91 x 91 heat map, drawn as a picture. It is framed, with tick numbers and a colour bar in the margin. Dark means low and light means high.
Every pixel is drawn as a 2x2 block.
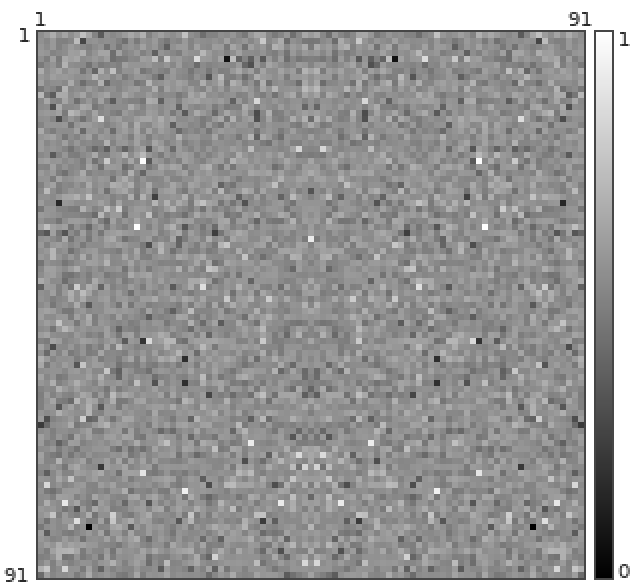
No single row or column stands out from its neighbours. Fine speckle covers the field. No overall slope runs across the table. A few values lie far out on both sides of the bulk. There are no regular stripes. The left and right halves mirror each other. No seam splits the table.
